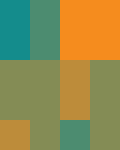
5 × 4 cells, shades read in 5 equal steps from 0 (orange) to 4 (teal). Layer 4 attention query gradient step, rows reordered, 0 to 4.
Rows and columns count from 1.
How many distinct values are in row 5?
3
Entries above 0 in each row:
2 2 4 4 4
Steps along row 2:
down down same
